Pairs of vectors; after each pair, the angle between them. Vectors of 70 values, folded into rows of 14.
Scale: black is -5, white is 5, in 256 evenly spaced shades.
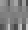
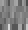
nearly parallel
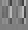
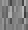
nearly parallel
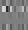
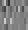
partly opposed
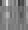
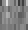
nearly parallel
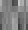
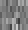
partly aligned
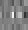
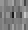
nearly opposite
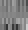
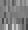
nearly opposite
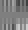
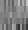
nearly opposite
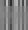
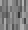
partly opposed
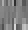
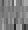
nearly opposite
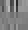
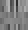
nearly parallel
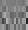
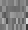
nearly opposite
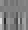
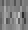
partly opposed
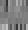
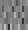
orthogonal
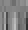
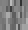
partly opposed
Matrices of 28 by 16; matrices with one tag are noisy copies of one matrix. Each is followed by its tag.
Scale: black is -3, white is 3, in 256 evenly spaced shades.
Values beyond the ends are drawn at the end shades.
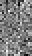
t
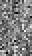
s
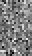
s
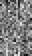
t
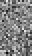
s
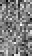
t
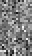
s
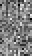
t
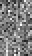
t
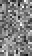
t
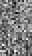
s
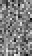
t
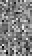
s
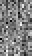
t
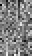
t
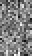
t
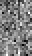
t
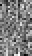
t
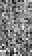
s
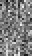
t
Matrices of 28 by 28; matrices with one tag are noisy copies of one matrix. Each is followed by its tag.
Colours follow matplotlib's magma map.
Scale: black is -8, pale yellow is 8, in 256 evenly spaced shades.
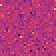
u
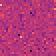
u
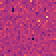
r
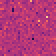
r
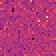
r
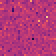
r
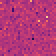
r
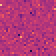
u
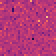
r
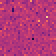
r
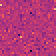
u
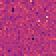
r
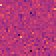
u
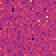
r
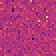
r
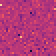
u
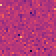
u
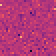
u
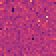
r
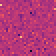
u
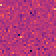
u
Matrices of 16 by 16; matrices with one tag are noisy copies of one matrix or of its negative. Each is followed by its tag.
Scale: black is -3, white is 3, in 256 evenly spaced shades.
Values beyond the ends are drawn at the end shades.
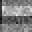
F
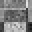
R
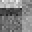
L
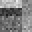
L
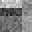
L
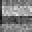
F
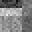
L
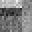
L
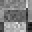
R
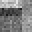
L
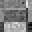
R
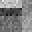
L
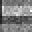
F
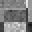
R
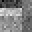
L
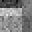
L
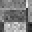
R
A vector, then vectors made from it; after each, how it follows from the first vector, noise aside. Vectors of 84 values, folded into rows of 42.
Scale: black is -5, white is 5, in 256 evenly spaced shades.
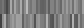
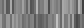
reversed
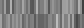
reversed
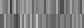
wrapped around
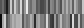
scaled up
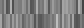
reversed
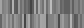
wrapped around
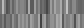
wrapped around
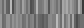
reversed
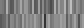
wrapped around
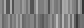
reversed
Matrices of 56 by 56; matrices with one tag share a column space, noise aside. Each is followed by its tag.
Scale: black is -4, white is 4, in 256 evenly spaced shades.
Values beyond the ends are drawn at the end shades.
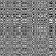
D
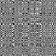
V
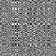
V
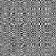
V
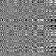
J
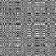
V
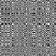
V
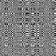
V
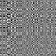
D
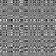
J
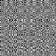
J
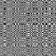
V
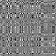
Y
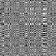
V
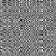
J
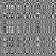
Y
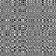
J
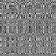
Y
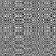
D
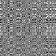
D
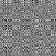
J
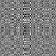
D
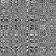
J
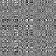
J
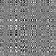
J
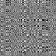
J
